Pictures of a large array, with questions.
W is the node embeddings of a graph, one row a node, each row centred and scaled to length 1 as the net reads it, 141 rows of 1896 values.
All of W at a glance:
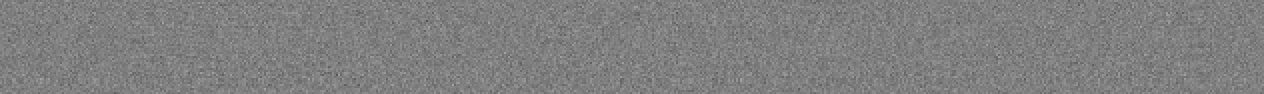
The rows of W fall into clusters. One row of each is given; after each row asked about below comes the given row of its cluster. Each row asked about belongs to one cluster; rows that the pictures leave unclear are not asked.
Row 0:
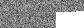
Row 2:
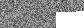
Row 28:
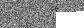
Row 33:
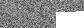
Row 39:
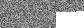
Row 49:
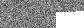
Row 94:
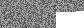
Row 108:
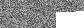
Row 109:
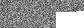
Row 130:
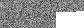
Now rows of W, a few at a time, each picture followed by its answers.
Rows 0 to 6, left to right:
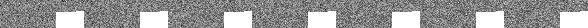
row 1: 94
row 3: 130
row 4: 130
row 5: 108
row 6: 28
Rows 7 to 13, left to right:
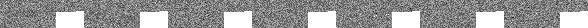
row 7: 0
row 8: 130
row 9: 109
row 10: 108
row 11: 109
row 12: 33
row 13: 28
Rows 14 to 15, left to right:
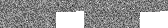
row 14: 2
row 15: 0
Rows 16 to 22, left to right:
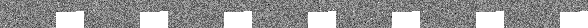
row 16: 49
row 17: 33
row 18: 130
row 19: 2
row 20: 130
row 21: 28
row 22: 94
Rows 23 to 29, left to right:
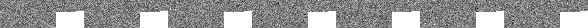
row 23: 49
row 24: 49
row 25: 109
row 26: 33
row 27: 130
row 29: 49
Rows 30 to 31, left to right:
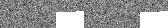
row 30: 33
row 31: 130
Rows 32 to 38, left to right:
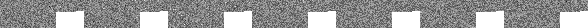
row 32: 94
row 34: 109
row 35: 33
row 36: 109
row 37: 49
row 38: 2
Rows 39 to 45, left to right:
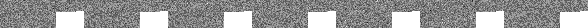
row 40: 0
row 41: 0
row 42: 108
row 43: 33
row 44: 39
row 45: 2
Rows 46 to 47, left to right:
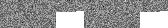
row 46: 39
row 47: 33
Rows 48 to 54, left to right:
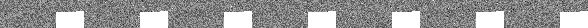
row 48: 2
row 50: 0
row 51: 39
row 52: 33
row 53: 0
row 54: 33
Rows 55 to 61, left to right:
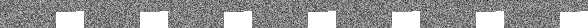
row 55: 2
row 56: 94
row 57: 108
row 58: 49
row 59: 39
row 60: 108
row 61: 0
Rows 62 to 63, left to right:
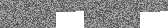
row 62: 49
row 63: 28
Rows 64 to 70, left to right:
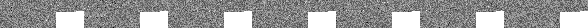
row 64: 108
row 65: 2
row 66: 108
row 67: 33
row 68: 33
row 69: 108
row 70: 2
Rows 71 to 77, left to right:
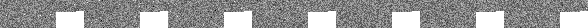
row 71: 109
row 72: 28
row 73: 49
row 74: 33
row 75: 94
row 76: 28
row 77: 2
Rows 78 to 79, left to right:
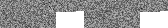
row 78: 94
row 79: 28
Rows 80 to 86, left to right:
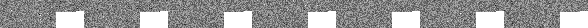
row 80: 109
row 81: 39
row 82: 33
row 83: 33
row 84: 109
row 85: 109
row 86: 94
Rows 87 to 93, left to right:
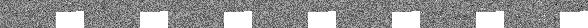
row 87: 0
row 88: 39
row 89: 2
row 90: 109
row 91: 28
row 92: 130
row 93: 109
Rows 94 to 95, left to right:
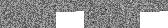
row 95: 94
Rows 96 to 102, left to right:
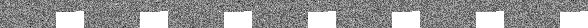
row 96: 108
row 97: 0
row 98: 94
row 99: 0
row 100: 108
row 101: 109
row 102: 39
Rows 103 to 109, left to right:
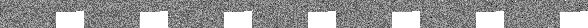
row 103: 2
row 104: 0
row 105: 28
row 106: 94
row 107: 39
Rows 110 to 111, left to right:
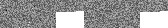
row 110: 108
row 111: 28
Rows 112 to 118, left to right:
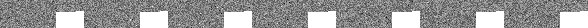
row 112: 28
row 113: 108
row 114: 39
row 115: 109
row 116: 2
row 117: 130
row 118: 130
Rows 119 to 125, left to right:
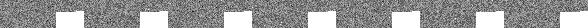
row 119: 108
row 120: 130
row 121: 108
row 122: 108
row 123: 108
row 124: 130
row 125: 2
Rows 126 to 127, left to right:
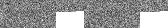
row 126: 0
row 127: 0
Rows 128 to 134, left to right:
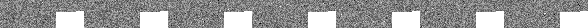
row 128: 130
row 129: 28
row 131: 94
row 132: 2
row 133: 94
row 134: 109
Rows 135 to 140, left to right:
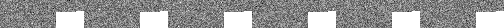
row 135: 39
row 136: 2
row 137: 33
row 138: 2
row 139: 33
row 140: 108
